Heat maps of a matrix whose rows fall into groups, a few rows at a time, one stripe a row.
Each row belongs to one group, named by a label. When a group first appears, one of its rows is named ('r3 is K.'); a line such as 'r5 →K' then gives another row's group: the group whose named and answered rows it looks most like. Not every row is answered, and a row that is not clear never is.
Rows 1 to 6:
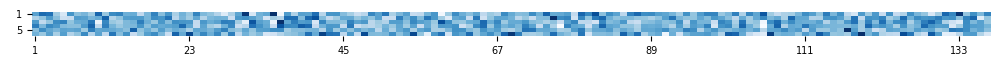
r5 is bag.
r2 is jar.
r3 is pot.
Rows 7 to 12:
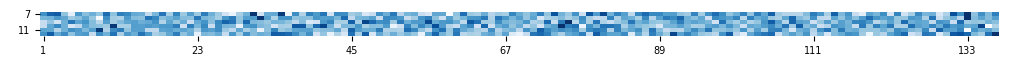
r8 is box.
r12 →bag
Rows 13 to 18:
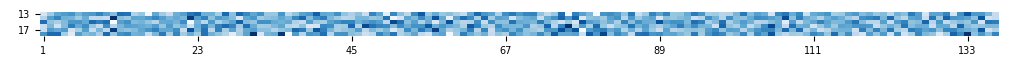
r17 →jar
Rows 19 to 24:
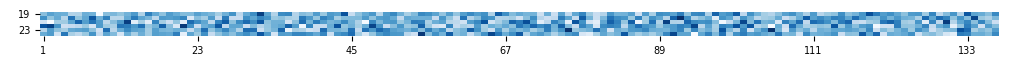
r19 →box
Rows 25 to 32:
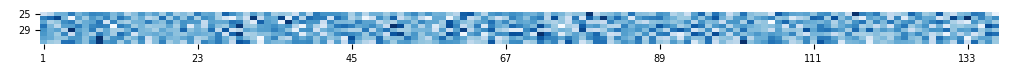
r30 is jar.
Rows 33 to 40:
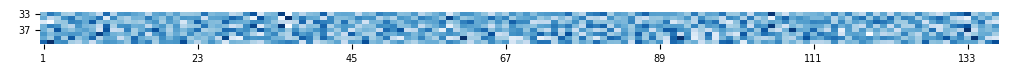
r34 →pot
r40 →bag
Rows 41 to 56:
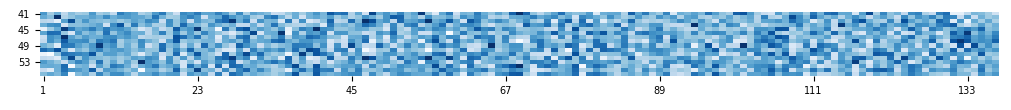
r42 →box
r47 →bag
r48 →bag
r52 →pot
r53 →bag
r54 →jar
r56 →jar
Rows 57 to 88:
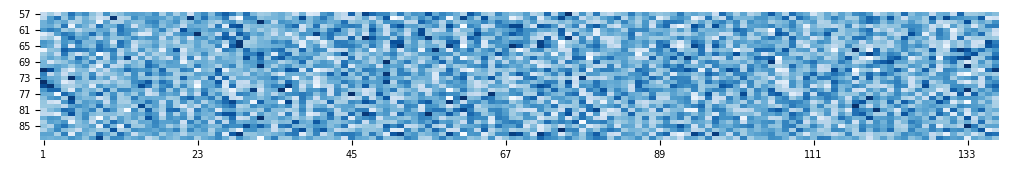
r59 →box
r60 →jar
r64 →jar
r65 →jar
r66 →bag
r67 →box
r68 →bag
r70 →box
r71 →bag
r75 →bag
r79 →pot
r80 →bag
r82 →pot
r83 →box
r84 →jar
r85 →box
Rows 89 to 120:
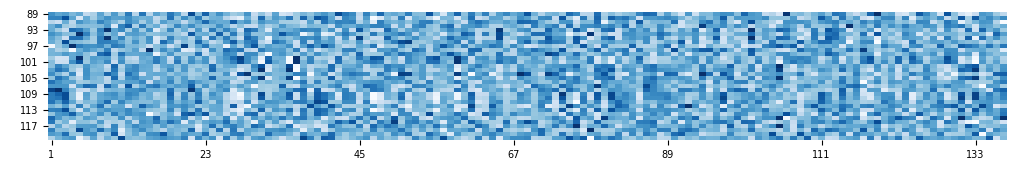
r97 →bag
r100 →pot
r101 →pot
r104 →jar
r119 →box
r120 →jar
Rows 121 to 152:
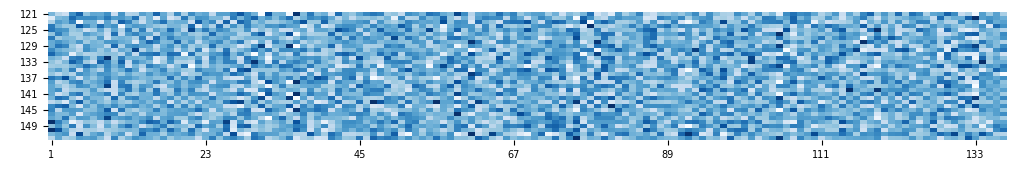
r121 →pot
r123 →jar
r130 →bag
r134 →bag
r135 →jar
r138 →pot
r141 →pot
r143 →pot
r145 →pot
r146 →jar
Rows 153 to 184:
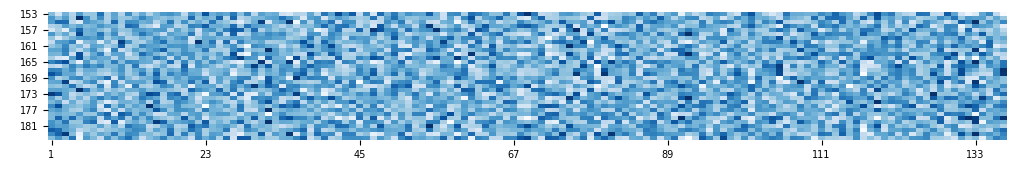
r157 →pot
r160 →jar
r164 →pot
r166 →bag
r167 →bag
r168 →bag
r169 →pot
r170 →box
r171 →box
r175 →box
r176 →bag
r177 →box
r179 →bag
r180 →box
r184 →jar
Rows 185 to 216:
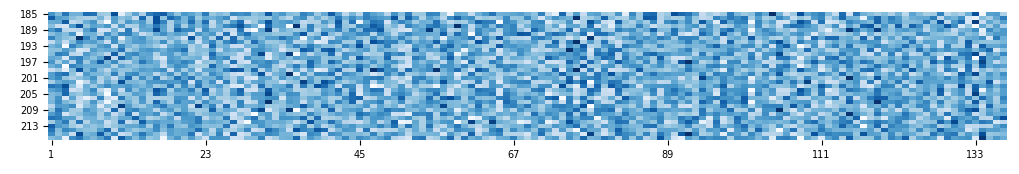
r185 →box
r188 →pot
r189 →box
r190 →jar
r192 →pot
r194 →jar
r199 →pot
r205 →box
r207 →box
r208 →jar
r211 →bag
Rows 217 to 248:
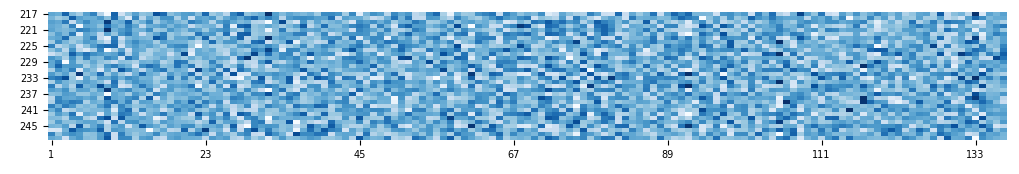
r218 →box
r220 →jar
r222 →jar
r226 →box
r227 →bag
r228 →jar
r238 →bag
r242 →jar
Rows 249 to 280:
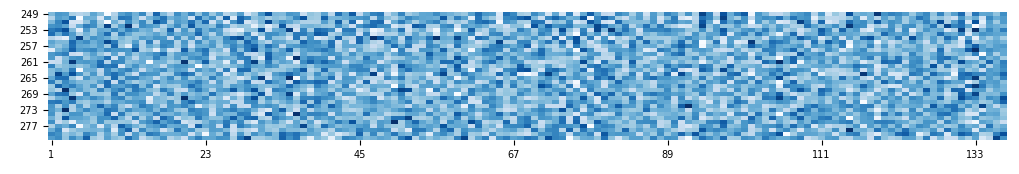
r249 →box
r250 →jar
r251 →box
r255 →pot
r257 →box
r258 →bag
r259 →box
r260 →pot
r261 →bag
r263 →jar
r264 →bag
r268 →box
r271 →bag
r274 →pot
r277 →jar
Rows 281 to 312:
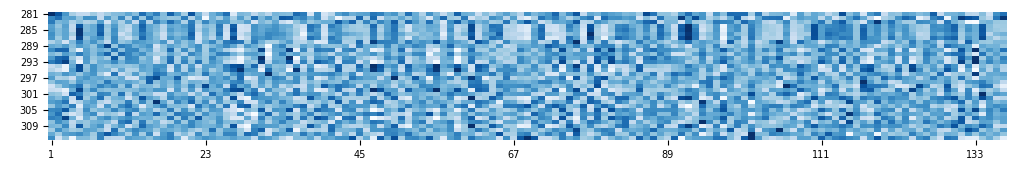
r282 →bag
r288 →pot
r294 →pot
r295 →pot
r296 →box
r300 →pot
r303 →box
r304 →jar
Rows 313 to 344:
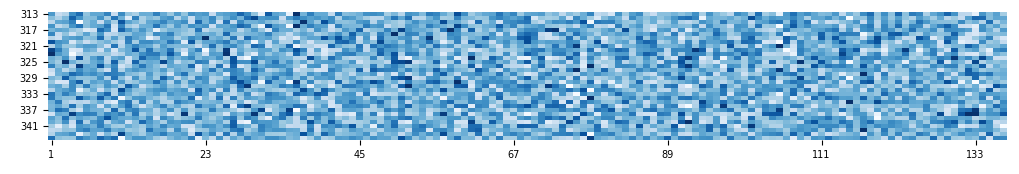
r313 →pot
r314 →box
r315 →jar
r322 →bag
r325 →box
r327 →pot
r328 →bag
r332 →jar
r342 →bag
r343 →jar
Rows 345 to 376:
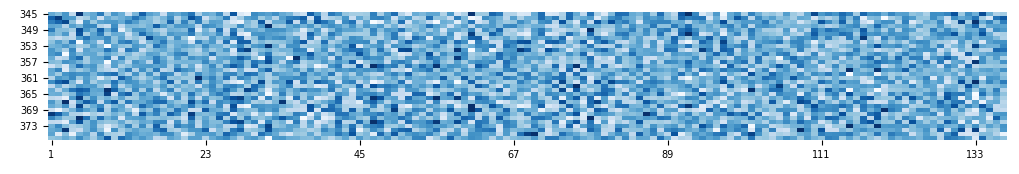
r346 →bag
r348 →box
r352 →jar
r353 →box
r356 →pot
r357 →box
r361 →jar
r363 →pot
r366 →pot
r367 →box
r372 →pot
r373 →box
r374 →box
